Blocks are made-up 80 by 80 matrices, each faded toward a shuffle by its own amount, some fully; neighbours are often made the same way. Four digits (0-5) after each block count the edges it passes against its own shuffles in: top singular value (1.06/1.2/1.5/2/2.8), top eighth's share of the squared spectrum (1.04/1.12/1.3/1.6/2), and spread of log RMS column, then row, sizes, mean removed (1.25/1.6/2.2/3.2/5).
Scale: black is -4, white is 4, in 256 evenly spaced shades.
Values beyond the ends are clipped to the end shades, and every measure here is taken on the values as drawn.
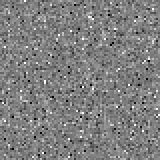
0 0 0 0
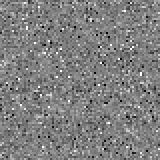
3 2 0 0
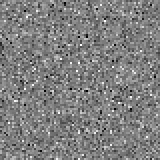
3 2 0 0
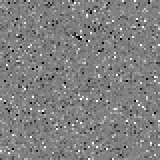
0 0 0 0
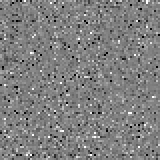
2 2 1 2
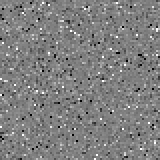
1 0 0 0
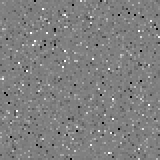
0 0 0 0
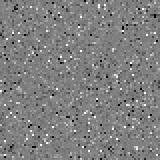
0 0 0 0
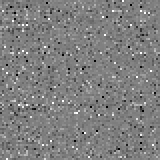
3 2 1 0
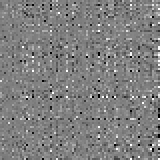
4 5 3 3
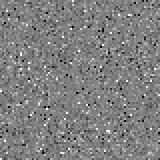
0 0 0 0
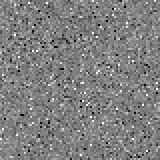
0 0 0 0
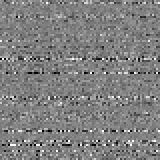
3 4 0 4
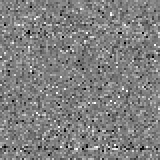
1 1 0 2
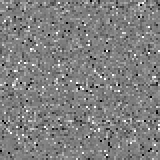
1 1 0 1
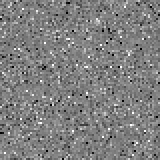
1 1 0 1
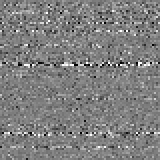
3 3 0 4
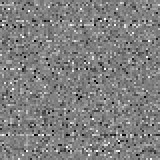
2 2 0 2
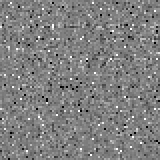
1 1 0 1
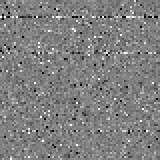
3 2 0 2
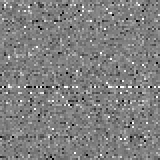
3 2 0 2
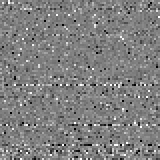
2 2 0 2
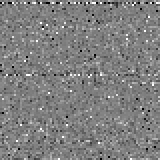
3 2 0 2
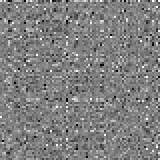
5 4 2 2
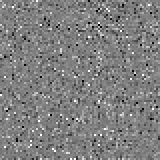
3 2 0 1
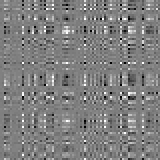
5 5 4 4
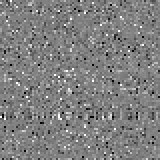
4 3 1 1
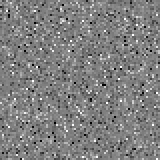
2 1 0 0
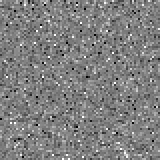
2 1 0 0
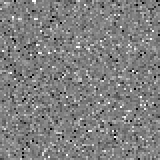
1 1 0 0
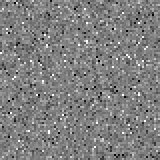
2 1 0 0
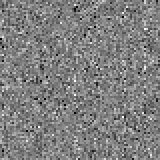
1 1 2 0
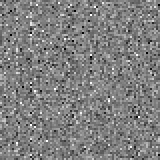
1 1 2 0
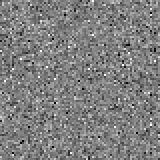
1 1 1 0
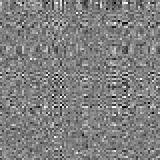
5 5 3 3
